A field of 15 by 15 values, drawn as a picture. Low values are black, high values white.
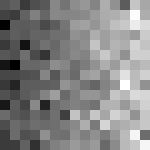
Stripes: none. Slope: up to the right. Calmest part: top middle. Average level on the scale: 50%.
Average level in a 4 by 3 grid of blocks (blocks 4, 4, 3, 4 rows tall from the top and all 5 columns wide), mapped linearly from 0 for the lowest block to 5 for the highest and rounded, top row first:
035 / 035 / 025 / 135
